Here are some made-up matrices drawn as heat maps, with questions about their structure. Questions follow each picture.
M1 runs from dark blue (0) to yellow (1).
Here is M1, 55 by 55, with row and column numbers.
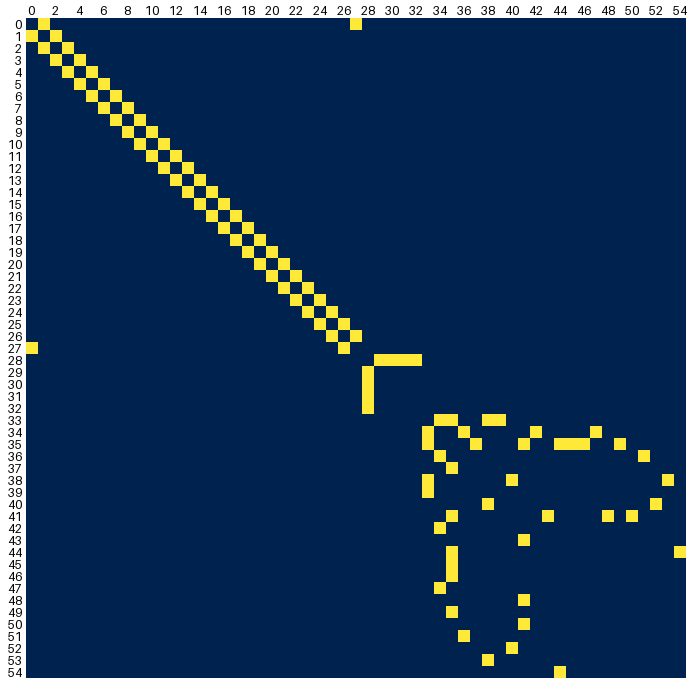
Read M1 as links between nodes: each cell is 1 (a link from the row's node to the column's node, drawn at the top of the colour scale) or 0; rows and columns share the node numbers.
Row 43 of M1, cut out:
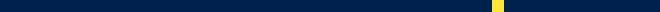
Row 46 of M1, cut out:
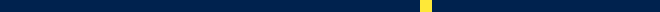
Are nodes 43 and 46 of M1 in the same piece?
yes
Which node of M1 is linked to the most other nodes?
node 35
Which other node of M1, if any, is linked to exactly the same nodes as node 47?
node 42
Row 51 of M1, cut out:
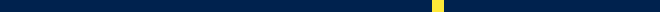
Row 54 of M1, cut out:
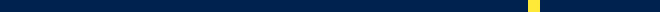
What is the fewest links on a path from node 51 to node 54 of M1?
6
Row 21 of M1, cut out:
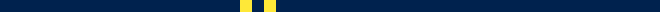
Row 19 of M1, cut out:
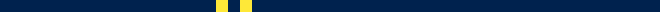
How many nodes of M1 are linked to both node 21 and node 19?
1
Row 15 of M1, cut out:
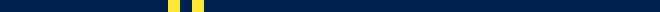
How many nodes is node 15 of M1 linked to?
2
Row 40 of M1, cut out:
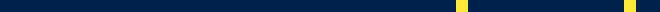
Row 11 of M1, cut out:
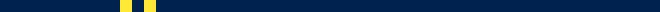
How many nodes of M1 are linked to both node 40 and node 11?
0
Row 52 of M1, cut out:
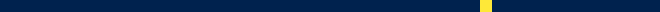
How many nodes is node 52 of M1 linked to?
1
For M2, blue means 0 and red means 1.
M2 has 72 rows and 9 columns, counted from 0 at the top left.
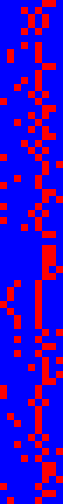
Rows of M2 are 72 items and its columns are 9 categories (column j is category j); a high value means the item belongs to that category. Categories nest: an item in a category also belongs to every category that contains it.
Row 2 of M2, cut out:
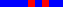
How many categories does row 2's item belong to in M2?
2
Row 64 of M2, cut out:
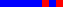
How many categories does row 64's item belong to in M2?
2
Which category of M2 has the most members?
5
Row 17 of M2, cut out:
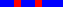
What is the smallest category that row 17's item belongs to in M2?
2
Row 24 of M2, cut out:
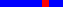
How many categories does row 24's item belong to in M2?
1
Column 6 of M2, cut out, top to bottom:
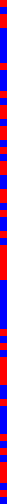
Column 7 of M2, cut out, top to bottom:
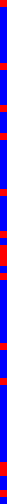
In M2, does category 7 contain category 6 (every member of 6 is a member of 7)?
no
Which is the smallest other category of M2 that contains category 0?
5
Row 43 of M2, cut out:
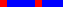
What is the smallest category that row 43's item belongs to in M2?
0
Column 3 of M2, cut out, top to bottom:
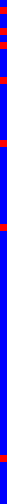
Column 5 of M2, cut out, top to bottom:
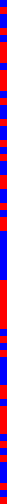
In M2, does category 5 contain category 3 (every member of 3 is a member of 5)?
yes
